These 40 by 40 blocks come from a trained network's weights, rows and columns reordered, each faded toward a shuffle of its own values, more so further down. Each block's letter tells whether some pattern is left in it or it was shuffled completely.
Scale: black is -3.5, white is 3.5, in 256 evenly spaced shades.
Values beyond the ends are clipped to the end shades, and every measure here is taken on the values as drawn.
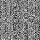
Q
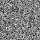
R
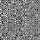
Q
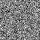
R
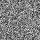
R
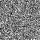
R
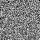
R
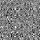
Q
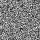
R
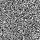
R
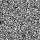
R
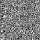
Q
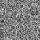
Q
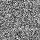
R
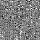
Q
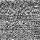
Q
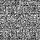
Q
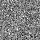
R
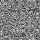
Q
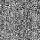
Q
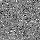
R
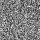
R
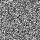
R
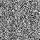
Q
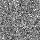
R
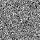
R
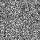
R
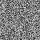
R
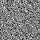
Q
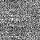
Q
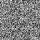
Q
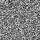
R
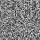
Q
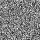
R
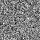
Q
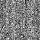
Q
